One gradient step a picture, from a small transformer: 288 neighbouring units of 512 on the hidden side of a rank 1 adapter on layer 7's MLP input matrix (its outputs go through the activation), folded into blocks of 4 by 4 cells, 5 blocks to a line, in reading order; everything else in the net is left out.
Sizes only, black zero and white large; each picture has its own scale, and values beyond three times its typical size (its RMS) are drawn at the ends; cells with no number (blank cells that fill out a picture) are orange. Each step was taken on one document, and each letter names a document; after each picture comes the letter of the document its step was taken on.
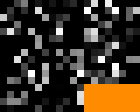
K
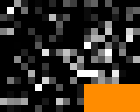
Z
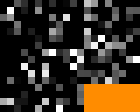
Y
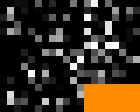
Y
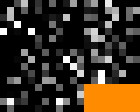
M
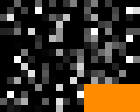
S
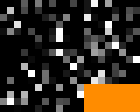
Y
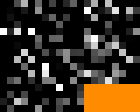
K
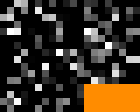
K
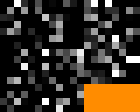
K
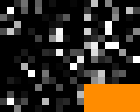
Y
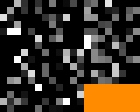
K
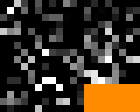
Z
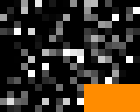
S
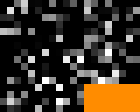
Z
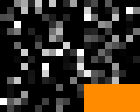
S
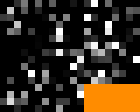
Y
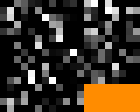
M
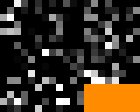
Z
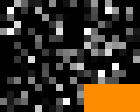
M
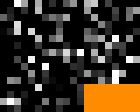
S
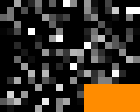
K
